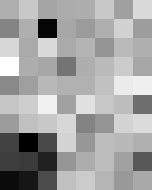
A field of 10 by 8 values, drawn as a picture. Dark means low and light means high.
Mirror symmetry: none. Roughest part: top left. Calmest part: top middle. Ninth with the lowest average: bottom left. Odd patch: lower, in the bottom left.
